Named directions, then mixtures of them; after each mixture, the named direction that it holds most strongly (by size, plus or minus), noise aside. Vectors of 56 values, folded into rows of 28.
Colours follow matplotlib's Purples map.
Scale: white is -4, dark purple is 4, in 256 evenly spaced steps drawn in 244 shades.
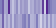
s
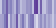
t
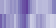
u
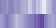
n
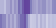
u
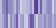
t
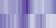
u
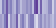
t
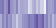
n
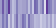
s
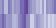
u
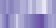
n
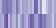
t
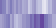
n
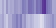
n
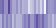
n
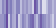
t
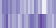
n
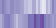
n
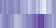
n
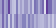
s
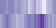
n
